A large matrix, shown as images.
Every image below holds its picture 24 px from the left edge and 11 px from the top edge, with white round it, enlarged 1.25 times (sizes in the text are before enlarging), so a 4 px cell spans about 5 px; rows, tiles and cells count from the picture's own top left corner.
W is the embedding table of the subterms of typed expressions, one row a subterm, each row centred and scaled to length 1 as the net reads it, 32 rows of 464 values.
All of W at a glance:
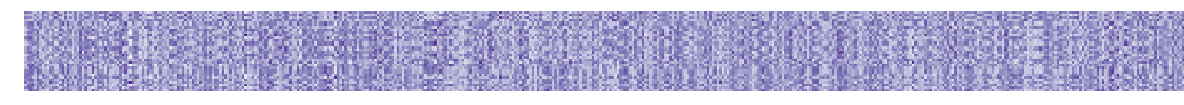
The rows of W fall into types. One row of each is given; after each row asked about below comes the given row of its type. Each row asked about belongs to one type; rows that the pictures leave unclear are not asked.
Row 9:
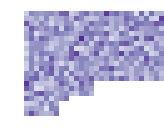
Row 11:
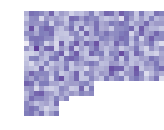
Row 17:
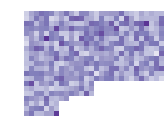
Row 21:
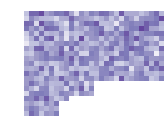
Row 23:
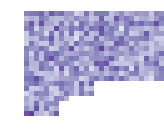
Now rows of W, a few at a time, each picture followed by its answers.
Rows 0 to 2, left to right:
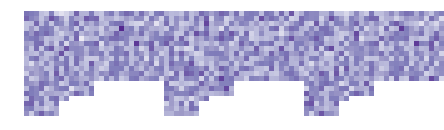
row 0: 11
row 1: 9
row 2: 11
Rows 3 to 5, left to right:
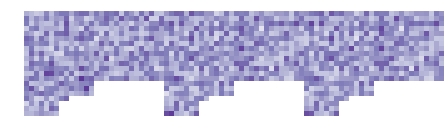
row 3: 9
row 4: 23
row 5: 23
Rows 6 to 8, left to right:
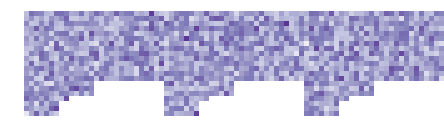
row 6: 21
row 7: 17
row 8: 11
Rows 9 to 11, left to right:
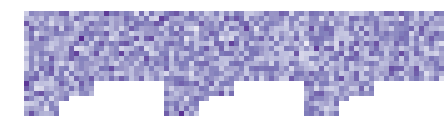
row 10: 23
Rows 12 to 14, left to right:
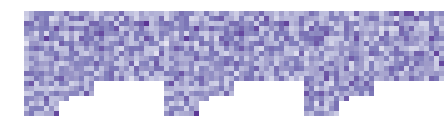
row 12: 17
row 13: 17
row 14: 11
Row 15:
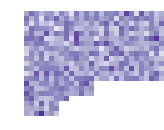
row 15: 9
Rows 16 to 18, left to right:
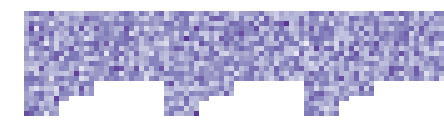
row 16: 11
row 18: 11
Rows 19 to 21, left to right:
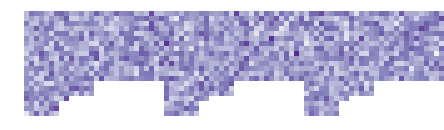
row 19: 21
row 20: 9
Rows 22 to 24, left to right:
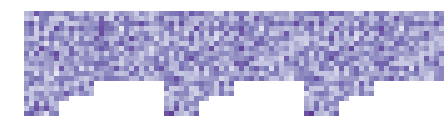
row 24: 23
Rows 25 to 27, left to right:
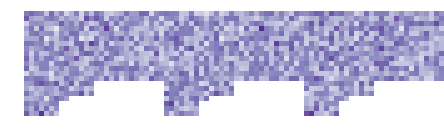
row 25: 23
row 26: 11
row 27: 23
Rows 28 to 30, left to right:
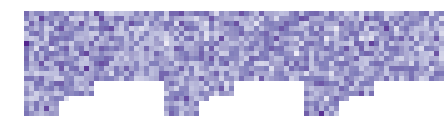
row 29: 21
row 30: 23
